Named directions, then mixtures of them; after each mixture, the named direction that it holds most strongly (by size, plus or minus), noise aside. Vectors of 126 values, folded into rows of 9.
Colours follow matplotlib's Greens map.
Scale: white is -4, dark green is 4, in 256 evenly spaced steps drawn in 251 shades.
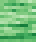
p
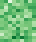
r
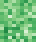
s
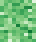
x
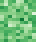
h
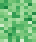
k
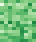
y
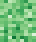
s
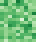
h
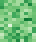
k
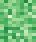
s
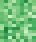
s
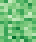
s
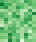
k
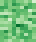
x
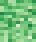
h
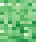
y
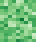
h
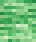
p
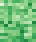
y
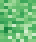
s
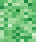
r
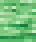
p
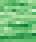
p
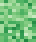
s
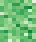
x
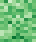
r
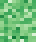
r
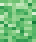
y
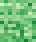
y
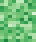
h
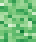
h
